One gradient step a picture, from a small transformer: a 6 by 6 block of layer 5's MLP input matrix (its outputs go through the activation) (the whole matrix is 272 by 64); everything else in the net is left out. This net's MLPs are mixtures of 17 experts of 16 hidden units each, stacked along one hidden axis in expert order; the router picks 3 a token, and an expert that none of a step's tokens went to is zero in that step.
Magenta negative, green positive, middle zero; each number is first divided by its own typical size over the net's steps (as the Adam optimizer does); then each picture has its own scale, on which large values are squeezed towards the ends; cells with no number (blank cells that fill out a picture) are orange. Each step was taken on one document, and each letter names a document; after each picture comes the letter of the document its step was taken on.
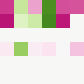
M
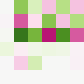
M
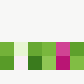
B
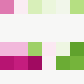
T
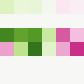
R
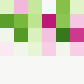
M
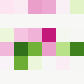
T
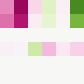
M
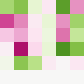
M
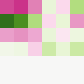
R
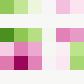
T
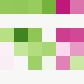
R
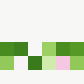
B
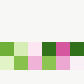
B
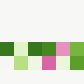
B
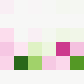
T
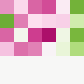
R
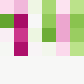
M
